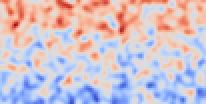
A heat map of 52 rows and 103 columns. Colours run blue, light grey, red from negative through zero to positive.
Slope: up to the top. Stripes: none. Histogram: bell-shaped. Grain: blotchy. Lone odd cells: none.
